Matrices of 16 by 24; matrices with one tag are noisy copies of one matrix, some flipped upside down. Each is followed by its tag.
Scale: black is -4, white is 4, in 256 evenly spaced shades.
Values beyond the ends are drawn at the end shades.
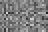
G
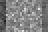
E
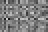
G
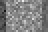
E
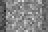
E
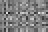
G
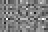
G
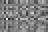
G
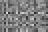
G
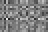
G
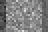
E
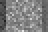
E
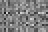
G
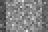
E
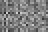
G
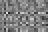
G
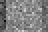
E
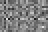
G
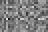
G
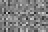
G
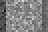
E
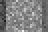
E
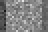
E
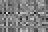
G
